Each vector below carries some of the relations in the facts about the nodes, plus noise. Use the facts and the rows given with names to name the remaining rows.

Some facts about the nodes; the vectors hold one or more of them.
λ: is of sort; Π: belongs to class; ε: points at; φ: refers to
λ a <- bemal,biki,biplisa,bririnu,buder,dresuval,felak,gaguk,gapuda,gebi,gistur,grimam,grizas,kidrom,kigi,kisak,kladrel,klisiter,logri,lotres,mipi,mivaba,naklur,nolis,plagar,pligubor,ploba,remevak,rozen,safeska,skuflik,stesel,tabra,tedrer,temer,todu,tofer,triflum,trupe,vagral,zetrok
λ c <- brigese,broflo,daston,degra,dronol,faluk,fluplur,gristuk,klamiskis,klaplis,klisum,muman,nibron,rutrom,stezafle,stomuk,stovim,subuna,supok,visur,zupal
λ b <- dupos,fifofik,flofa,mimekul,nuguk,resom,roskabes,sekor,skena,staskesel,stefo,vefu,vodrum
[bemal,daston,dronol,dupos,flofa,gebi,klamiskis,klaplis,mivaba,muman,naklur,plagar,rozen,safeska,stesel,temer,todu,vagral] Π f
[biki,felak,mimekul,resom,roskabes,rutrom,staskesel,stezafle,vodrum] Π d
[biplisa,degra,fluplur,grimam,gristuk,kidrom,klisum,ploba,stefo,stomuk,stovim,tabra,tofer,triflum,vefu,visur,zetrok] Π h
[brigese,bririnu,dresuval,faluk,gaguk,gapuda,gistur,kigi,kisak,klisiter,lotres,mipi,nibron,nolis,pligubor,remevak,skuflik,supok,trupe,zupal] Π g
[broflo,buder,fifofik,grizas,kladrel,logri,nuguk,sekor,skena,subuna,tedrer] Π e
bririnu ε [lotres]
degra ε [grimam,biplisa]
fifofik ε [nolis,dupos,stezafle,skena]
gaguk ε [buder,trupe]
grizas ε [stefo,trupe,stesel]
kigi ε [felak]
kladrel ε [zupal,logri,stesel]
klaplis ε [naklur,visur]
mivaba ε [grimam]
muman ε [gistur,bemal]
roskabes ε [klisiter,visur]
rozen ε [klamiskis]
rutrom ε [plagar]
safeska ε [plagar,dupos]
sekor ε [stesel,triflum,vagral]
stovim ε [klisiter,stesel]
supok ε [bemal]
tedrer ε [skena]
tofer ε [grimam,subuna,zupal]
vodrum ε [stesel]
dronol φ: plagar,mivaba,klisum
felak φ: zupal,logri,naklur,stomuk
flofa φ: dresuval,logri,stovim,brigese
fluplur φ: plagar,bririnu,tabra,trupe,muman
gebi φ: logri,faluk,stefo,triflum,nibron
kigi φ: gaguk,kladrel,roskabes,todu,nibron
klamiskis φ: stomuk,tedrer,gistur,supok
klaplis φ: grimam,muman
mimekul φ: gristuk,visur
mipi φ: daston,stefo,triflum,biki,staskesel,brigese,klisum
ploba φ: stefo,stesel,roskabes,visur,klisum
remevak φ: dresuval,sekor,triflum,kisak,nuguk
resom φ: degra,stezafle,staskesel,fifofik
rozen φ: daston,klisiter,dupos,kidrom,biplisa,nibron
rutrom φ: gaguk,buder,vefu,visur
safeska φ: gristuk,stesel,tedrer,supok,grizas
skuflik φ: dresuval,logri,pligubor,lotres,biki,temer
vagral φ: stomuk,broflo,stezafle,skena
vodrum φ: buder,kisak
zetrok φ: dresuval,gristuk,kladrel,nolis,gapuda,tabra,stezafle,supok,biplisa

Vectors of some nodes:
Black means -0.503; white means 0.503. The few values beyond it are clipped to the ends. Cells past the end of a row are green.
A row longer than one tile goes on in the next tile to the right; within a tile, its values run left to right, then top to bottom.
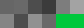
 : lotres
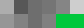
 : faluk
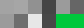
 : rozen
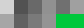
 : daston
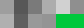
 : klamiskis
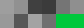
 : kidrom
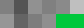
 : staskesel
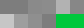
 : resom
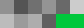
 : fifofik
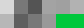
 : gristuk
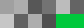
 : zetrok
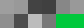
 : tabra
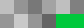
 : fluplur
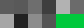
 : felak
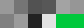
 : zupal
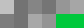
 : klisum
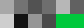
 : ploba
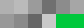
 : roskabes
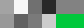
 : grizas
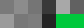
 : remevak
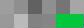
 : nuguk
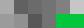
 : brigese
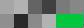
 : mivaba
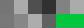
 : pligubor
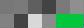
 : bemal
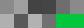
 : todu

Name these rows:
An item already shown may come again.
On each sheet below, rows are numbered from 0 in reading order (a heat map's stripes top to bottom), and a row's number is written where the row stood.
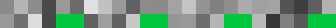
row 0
rozen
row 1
stovim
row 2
roskabes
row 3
bririnu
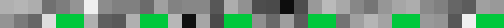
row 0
sekor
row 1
degra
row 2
kigi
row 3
nolis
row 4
vefu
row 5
subuna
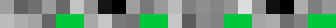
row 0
fifofik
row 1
dupos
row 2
supok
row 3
dupos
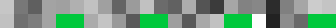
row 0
gristuk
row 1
fluplur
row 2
buder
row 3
rutrom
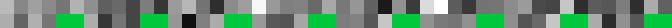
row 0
muman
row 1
gebi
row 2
gaguk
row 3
degra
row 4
logri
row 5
tofer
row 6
vagral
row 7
felak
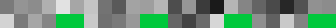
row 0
mimekul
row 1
gristuk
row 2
trupe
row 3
plagar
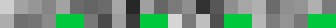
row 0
klaplis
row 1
skuflik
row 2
tedrer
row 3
dronol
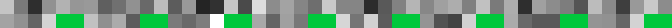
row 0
visur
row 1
fifofik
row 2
stesel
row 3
muman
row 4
tedrer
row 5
vodrum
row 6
flofa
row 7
visur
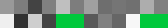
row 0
safeska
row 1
stefo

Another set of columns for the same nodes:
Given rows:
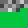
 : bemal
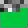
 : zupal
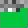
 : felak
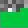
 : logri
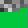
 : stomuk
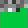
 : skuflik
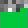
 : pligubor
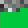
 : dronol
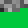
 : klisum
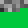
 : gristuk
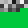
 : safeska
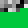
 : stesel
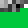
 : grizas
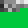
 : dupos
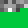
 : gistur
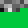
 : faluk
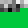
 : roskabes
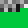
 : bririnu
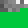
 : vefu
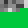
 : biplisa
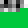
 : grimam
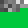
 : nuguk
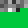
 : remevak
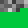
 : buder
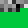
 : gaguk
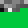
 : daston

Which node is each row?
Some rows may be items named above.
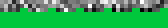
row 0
tedrer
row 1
flofa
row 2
broflo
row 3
fifofik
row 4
muman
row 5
stovim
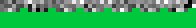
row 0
buder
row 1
klaplis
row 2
staskesel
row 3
flofa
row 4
gebi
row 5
mimekul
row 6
stesel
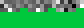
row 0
klamiskis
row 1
logri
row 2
tofer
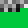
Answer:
bririnu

